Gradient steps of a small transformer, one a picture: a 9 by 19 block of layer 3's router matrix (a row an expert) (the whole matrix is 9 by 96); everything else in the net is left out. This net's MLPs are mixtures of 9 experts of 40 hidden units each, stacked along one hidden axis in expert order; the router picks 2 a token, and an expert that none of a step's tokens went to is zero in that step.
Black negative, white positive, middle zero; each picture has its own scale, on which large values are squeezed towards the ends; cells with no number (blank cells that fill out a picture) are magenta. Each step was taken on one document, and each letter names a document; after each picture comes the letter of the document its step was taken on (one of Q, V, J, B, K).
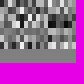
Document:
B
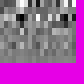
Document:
B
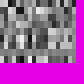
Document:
B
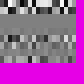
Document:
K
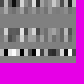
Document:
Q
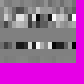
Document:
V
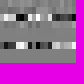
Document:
V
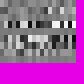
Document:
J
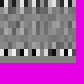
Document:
Q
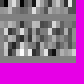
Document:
Q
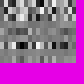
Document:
B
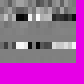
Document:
V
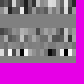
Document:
Q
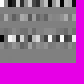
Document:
K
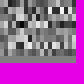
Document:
J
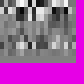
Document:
B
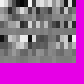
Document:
J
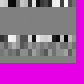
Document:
K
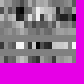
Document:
V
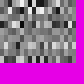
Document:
J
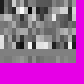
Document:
J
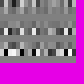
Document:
Q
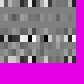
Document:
K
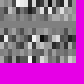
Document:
B
